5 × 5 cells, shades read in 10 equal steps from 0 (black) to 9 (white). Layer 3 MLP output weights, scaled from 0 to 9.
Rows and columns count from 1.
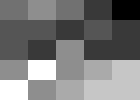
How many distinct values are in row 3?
3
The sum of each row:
15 13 14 32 34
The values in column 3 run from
2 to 6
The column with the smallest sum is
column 5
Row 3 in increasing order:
2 2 2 3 5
